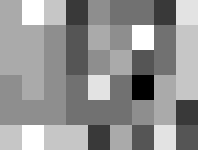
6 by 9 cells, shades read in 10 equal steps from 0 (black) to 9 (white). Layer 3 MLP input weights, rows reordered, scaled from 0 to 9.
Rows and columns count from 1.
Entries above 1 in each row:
9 9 9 8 9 9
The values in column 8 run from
2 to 8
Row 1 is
6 9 7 2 5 4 4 2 8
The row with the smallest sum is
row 5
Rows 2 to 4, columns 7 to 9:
9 4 7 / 3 4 7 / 0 6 7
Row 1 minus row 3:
0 3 2 -1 0 -2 1 -2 1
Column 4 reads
2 3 3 4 4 7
